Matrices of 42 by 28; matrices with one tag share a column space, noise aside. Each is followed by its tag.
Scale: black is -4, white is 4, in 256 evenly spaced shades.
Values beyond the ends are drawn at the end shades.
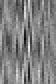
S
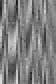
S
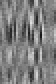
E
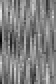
S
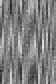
S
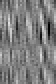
E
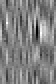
E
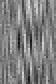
S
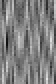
S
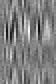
E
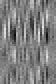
E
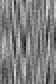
S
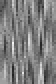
S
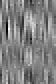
E
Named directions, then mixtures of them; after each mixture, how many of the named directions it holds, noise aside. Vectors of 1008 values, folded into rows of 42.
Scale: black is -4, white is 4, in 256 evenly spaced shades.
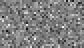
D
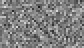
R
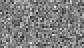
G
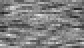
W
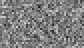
one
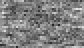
two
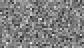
two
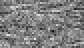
three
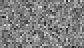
three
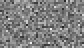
two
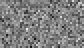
two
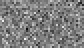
three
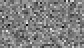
two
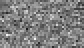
three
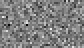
three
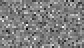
one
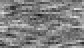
one
